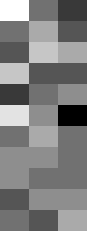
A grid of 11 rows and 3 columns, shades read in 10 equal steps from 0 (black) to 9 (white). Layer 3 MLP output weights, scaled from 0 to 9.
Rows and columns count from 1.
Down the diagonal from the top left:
9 6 6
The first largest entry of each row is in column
1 2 2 1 3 1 2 1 1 2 3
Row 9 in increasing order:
4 4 5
